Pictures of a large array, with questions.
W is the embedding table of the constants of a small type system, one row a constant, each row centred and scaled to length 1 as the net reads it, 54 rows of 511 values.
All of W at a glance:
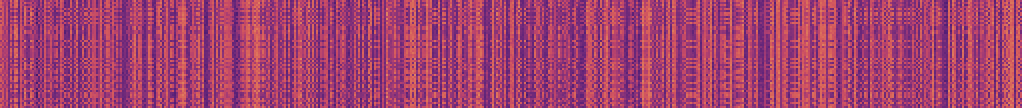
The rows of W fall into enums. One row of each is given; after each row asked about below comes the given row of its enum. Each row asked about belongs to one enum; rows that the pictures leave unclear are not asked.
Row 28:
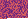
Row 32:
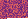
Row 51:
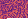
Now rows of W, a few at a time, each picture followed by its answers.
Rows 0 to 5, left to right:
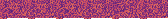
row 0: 28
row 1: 32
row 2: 28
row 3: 32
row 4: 51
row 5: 32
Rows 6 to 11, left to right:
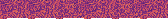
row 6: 51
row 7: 51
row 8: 32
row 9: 51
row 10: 32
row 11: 51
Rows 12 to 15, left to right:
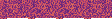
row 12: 32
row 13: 28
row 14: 28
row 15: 32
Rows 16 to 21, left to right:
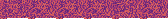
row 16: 32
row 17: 28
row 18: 28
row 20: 51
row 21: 28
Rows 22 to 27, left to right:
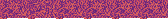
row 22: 28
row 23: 51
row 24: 28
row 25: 28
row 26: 28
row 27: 28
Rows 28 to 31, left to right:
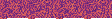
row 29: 51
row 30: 28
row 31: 51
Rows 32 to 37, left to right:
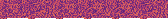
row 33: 51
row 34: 32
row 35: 28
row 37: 51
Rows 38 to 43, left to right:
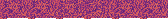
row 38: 28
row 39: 28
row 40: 32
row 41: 51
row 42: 28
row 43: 28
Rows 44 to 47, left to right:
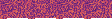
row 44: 51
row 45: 32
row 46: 51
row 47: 51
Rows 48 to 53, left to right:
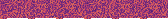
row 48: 51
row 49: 32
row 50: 28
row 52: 32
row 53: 28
